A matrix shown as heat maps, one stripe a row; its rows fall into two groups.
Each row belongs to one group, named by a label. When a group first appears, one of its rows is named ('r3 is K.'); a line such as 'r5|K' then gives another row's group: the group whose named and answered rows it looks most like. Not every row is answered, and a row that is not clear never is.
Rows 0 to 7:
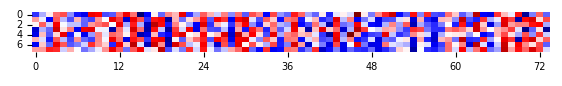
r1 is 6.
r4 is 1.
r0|1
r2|6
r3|1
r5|6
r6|1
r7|6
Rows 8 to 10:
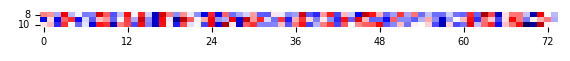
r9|1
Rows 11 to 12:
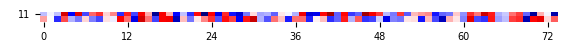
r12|6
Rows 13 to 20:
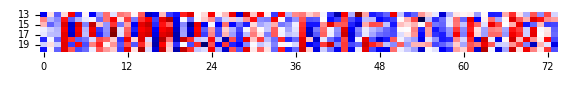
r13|1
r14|6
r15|6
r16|6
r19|6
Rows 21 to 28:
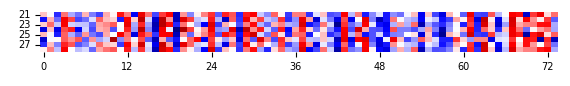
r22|1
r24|1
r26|1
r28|6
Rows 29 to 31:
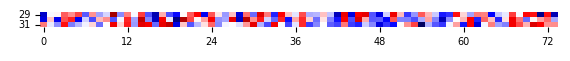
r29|1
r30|1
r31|6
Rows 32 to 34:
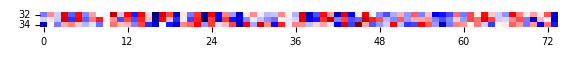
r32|6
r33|6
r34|1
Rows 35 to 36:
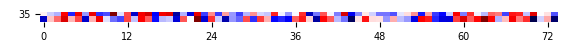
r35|6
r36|1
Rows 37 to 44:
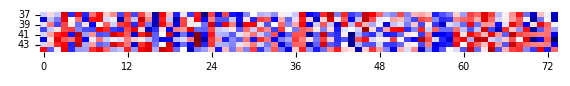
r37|6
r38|1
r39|6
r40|1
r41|6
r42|1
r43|6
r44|6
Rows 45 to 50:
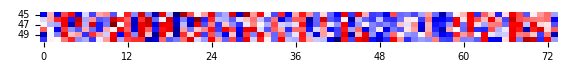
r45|1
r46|6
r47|6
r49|1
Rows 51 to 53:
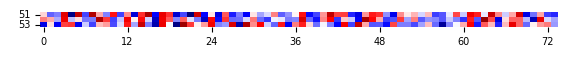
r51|6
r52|6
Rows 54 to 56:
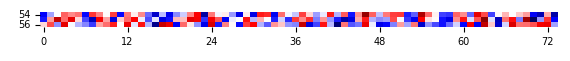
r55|1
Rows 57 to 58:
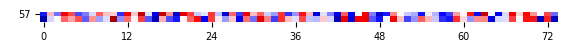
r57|1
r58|1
